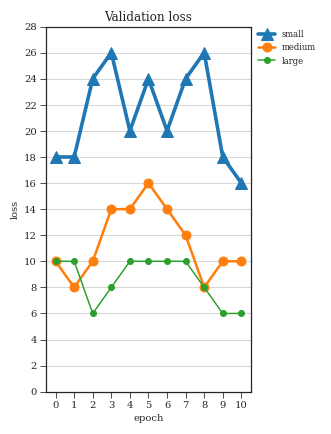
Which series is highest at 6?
small
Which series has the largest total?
small
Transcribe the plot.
Title: Validation loss
x-axis: epoch, ticks 0 1 2 3 4 5 6 7 8 9 10
y-axis: loss, ticks 0 2 4 6 8 10 12 14 16 18 20 22 24 26 28
Legend: small, medium, large
Values:
small: 18 18 24 26 20 24 20 24 26 18 16
medium: 10 8 10 14 14 16 14 12 8 10 10
large: 10 10 6 8 10 10 10 10 8 6 6
